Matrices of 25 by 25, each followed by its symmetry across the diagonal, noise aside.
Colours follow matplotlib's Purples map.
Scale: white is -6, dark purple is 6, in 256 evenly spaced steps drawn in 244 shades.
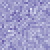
symmetric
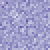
symmetric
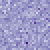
neither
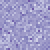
symmetric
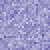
symmetric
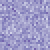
neither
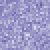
symmetric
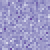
neither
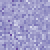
neither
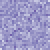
symmetric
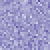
neither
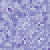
symmetric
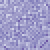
symmetric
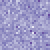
neither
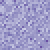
symmetric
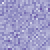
symmetric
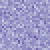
neither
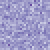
neither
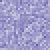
symmetric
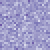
neither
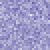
neither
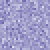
neither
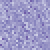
neither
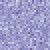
neither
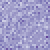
symmetric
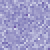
symmetric
